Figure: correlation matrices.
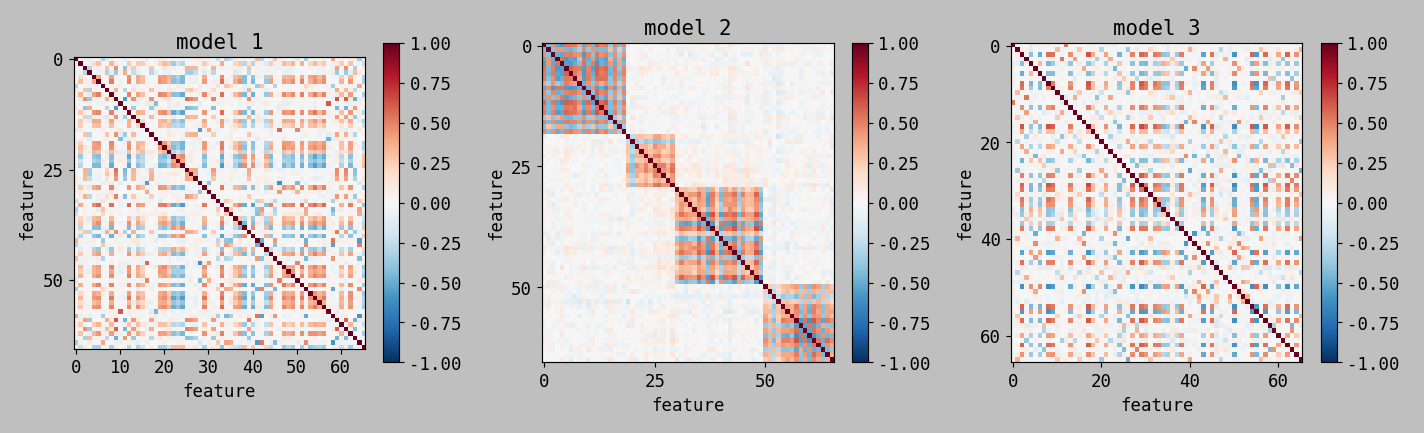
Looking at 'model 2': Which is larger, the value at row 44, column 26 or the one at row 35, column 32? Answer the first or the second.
the second
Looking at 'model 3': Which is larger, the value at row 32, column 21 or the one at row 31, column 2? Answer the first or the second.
the first
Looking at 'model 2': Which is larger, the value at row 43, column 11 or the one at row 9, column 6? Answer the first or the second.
the first
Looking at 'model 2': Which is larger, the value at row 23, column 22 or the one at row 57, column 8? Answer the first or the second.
the first
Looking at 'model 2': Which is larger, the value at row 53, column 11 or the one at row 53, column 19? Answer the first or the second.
the first
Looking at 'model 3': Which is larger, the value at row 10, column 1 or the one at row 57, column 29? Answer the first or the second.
the second
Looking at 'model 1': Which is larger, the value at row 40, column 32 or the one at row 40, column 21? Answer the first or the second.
the first
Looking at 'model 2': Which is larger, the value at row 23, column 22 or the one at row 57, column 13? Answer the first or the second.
the first
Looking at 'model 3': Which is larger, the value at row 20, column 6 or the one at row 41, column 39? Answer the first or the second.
the first
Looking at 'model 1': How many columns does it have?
66
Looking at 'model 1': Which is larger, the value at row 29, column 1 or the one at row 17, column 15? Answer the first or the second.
the first
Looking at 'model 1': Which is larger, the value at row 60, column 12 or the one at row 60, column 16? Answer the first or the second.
the first
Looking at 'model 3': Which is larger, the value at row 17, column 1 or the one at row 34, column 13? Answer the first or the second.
the first
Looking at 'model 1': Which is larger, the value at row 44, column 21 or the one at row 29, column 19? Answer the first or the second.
the second
